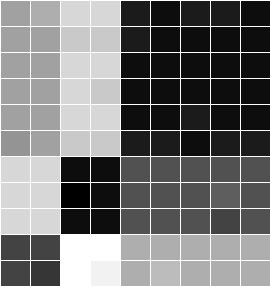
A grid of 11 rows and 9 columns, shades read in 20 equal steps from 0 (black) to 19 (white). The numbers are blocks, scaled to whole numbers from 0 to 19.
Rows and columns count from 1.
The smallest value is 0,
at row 8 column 3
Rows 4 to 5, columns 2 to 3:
12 16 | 12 16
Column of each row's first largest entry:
3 3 3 3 3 3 1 1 1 3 3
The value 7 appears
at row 8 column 8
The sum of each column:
129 130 134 133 53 52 52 52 51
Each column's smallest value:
5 4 0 1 1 1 1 1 1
